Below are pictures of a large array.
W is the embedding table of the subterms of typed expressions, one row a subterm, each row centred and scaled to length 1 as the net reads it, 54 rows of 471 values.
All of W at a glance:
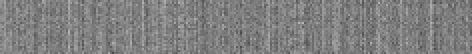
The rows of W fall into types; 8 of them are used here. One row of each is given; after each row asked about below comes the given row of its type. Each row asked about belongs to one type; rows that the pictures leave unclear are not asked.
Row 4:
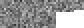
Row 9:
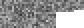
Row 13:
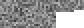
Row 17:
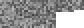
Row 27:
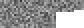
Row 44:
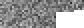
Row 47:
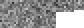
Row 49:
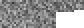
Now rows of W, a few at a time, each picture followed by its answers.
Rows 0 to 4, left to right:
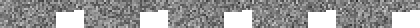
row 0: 13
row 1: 17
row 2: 44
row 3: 49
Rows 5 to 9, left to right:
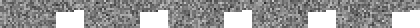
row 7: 17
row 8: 13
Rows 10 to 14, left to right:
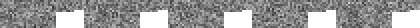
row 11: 9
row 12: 9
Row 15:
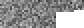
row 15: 44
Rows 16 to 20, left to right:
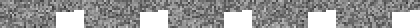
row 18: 17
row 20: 44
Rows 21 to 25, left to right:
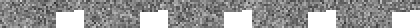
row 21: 17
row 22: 49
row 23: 9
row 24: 17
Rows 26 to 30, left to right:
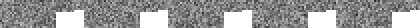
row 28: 4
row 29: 49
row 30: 4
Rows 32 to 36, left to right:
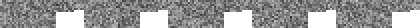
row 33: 47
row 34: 17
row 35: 44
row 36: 9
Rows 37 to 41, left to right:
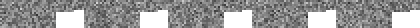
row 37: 44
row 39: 47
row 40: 44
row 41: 49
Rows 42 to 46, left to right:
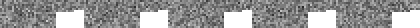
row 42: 9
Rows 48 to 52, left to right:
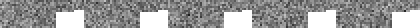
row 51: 47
